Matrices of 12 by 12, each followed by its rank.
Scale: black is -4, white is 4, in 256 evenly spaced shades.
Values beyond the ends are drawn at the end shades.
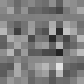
two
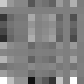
one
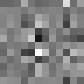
two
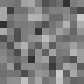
full rank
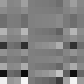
one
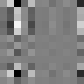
one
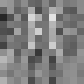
two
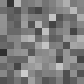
full rank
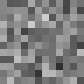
full rank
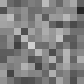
full rank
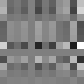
one
